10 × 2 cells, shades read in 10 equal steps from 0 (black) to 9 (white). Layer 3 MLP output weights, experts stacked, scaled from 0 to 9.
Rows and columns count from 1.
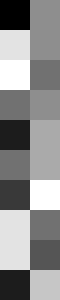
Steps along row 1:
up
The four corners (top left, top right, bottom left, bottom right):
0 5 1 7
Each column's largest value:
9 9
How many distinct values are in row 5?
2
